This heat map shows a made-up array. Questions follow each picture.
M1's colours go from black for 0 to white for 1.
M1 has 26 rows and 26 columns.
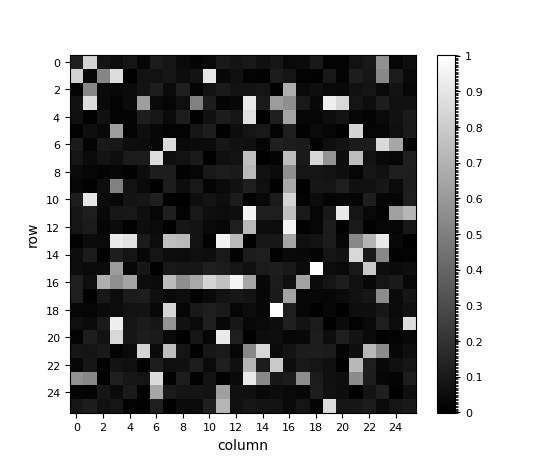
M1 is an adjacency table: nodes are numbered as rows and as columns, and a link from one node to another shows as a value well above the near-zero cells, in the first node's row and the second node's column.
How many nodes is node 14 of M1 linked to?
2
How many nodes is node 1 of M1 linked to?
5
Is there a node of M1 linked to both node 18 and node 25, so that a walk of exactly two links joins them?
no
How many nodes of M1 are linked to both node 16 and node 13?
6
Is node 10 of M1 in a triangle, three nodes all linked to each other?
no
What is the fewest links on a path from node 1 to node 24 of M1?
3
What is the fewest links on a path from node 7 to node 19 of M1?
1
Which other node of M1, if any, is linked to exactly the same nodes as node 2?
node 10
